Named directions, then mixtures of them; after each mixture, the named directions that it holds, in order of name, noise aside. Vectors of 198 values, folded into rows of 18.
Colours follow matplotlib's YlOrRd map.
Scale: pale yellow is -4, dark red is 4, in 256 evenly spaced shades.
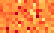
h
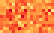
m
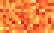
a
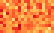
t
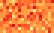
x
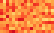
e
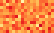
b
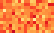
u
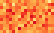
m, u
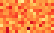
b, h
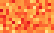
a, t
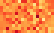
b, h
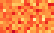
h, u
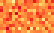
h, x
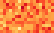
m, t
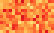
m, u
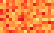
a, e
